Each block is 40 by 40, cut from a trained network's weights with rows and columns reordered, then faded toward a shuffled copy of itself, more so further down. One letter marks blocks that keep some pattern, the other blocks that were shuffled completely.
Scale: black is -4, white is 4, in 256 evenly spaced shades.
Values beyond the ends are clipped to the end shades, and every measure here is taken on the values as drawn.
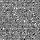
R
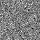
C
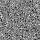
C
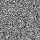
C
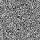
R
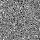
C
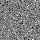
C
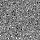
C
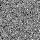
C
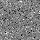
C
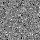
C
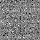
R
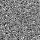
C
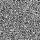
C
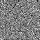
C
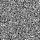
C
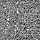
R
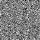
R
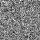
R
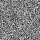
C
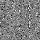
R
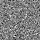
C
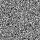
C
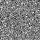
C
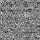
R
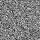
C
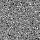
C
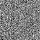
R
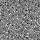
C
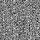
R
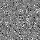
R
